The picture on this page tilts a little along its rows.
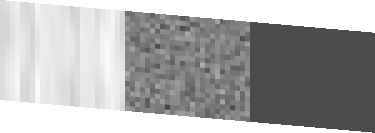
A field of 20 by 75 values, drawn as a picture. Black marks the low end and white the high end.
The table splits into one row of 3 panels. Panel 1,1: very high, streaked downward, faint in contrast. Panel 1,2: middling, fine-grained. Panel 1,3: low, flat.
